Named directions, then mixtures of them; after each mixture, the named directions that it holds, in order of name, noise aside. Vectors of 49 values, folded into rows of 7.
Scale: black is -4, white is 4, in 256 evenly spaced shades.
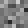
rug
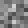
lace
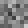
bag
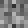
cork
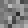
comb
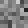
comb, lace, rug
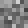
bag, comb, rug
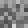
bag, cork, rug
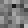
bag, cork, rug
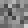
bag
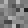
rug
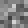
lace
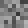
comb, cork
